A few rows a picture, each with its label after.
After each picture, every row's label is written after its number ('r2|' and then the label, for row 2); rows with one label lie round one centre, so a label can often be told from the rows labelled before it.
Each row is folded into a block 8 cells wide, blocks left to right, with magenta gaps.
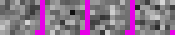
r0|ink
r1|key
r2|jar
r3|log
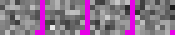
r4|key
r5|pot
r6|log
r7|ink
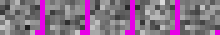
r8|ink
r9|pot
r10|ink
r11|log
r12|pot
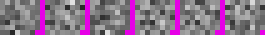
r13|jar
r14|log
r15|jar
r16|key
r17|key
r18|log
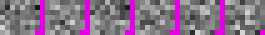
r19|ink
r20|key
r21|ink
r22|key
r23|jar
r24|jar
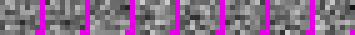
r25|pot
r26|pot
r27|ink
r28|jar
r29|jar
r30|jar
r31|jar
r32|ink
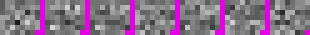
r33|key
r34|pot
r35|pot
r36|key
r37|pot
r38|ink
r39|key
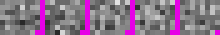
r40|pot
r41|jar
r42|log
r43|log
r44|pot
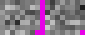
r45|key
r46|ink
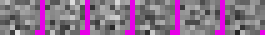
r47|jar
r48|log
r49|log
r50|jar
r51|key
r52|jar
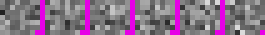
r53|ink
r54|pot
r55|pot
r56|pot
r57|log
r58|jar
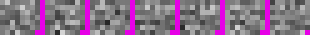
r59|jar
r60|jar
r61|key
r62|pot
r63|pot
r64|key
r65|pot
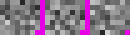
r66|ink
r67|key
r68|jar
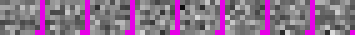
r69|pot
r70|pot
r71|ink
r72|key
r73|log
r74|ink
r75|jar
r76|jar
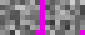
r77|jar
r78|log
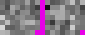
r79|ink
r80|log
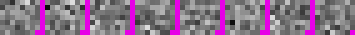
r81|log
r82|log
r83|ink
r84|jar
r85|key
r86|log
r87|ink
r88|jar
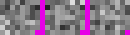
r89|ink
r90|log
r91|log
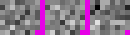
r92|key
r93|key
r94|ink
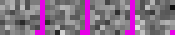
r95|pot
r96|jar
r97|key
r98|ink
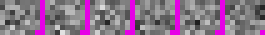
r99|key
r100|jar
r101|key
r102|pot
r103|key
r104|ink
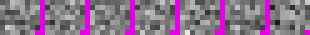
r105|pot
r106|log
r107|key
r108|log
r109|key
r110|pot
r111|log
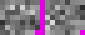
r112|pot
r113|ink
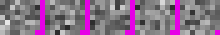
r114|ink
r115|jar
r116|pot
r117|log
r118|key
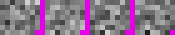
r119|log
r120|key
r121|jar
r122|jar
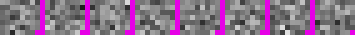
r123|jar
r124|ink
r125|log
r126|key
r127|pot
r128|key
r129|jar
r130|pot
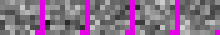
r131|pot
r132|pot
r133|ink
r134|log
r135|ink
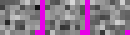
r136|log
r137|log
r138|jar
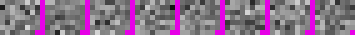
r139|log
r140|jar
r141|key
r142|ink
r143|ink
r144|pot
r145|log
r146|ink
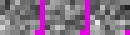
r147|ink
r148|pot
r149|ink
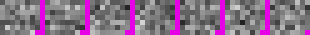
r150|pot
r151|pot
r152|ink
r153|ink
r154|pot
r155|key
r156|log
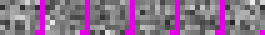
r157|log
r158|ink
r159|jar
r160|pot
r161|pot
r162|log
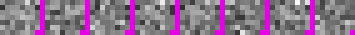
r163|log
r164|pot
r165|ink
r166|log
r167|log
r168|jar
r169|log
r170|ink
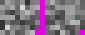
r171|pot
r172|jar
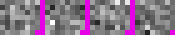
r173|log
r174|ink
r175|log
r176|jar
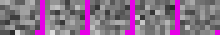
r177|jar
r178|key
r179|ink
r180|ink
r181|pot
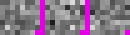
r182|pot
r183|log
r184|ink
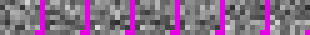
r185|log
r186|pot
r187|pot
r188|pot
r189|pot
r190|ink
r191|ink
